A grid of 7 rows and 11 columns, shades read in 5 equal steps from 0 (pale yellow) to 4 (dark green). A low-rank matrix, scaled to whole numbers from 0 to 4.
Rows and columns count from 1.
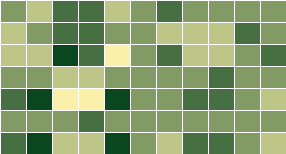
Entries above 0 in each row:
11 11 10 11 9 11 11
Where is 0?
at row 3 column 5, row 5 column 3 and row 5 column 4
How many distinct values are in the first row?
3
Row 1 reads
2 1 3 3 1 2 3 2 2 2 2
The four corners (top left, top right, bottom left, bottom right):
2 2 3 1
